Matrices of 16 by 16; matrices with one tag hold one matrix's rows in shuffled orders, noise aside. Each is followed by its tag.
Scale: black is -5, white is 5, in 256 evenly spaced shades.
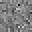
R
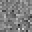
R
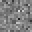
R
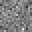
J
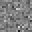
R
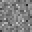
J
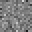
J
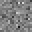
R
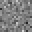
J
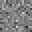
J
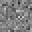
R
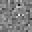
R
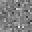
R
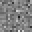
R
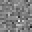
R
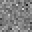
J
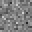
J
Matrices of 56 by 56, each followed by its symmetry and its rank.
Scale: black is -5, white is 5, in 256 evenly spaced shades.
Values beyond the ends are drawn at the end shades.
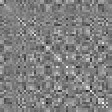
symmetric, rank five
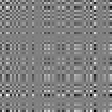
symmetric, rank one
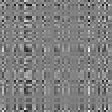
neither, rank two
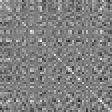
symmetric, rank five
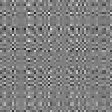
antisymmetric, rank two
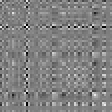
symmetric, rank three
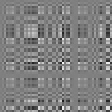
symmetric, rank one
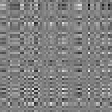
neither, rank two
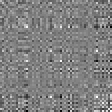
symmetric, rank three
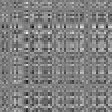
antisymmetric, rank two
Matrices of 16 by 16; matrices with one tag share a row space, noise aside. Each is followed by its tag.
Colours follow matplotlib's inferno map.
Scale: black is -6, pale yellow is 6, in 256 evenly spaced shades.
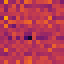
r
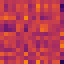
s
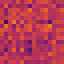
r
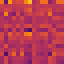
r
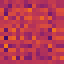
r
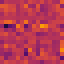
s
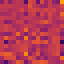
s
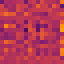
s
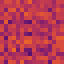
r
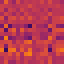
r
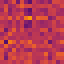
r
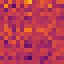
r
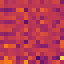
s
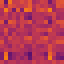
r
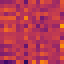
s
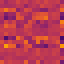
s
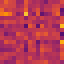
s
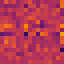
s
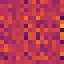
s
